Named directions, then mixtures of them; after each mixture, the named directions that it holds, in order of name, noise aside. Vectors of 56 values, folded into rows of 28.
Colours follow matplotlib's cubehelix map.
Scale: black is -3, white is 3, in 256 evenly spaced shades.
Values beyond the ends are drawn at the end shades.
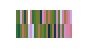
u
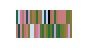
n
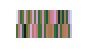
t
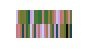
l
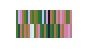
n, u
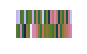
n, t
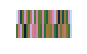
t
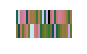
n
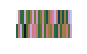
t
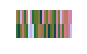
u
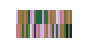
l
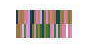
l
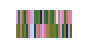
l, u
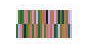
n, t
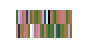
n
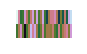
t
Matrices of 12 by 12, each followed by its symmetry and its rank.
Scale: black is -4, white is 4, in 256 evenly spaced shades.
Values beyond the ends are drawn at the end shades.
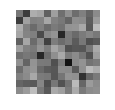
symmetric, full rank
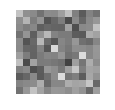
symmetric, full rank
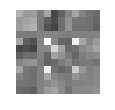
symmetric, rank two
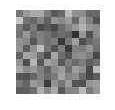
neither, full rank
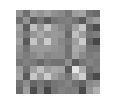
symmetric, rank two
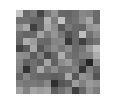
neither, full rank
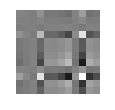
symmetric, rank one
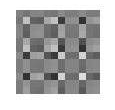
symmetric, rank one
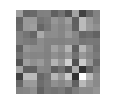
symmetric, rank two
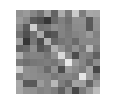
symmetric, full rank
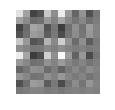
symmetric, rank one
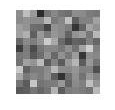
neither, full rank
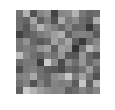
neither, full rank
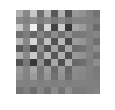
symmetric, rank one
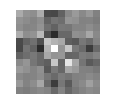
symmetric, rank two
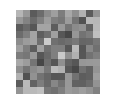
symmetric, full rank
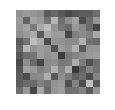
symmetric, full rank
